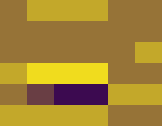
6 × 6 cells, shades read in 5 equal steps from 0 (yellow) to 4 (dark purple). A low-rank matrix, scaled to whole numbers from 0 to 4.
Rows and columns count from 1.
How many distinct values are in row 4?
3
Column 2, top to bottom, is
1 2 2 0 3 1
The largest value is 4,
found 2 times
